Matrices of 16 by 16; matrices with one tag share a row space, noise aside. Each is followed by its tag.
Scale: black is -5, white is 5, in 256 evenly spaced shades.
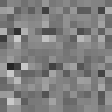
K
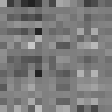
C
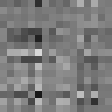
C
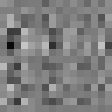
K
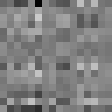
C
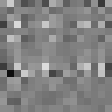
K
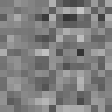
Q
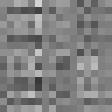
C
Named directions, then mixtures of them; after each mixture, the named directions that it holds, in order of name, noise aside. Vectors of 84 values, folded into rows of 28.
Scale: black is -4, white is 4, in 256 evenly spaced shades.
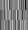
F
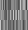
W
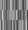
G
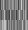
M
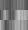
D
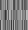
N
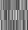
G, W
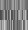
F, M, W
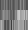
D, N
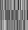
M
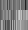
D, F, N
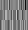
F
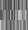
D, M, W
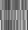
D, G, W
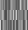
G, W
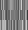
G, M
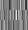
F, W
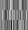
G, N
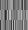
N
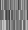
M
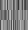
F, M, N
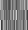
G, N, W
